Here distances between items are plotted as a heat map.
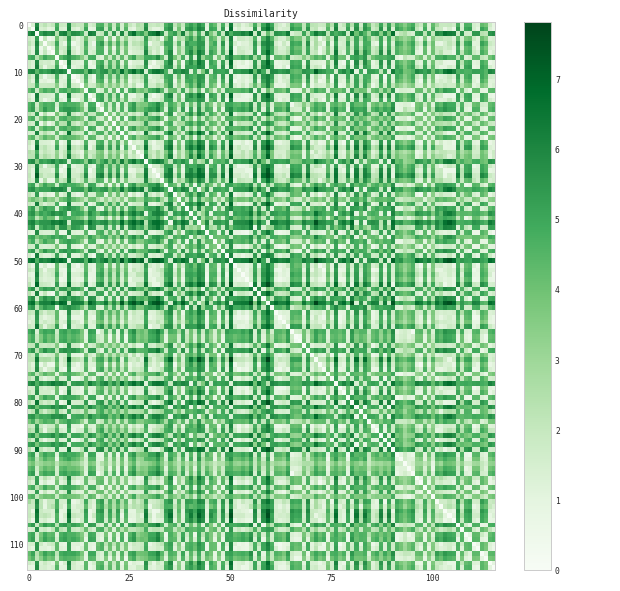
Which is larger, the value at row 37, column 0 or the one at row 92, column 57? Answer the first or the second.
the second
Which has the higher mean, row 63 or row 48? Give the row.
48
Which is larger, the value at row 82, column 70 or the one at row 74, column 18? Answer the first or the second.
the first
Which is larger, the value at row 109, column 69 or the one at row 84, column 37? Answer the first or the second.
the second
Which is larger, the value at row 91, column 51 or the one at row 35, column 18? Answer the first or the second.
the second
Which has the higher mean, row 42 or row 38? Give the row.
42
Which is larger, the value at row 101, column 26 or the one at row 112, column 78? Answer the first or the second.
the second
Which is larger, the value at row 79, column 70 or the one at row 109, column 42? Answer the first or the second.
the second
